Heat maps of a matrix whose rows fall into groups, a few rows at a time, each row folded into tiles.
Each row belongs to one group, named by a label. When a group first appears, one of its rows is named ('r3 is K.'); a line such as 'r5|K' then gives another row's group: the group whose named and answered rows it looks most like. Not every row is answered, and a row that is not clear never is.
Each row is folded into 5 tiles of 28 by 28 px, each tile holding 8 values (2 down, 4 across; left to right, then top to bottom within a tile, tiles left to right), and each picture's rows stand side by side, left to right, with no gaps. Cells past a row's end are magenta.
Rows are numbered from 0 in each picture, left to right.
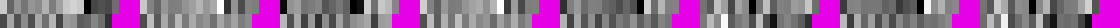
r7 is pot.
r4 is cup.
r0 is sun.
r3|sun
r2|cup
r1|sun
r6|cup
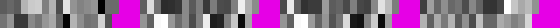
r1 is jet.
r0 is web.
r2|jet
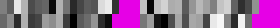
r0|pot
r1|web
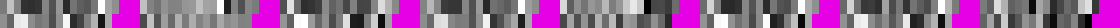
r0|jet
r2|jet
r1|sun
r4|sun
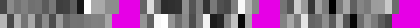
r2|pot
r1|jet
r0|cup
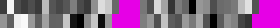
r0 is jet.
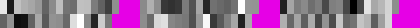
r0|web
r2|cup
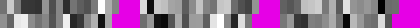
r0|jet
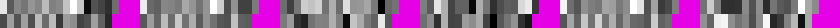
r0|sun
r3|pot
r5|jet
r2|web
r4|sun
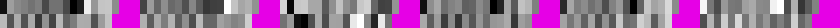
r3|cup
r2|web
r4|cup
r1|cup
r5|sun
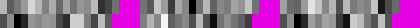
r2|web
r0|web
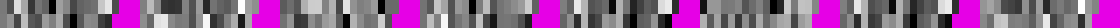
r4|pot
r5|cup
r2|web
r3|pot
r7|jet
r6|pot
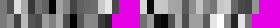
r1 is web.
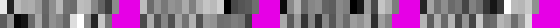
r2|cup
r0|web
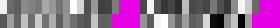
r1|jet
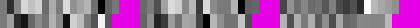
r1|web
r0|web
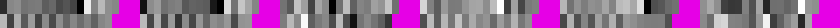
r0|cup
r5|jet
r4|sun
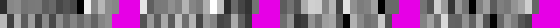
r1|sun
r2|web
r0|cup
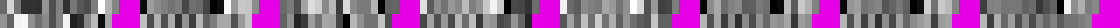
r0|jet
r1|cup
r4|sun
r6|cup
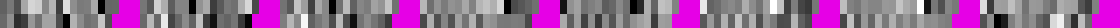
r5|sun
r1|pot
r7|web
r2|pot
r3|sun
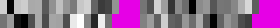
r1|pot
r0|web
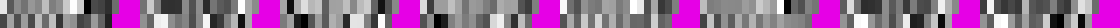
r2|web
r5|sun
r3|web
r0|sun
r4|sun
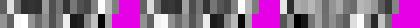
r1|jet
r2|web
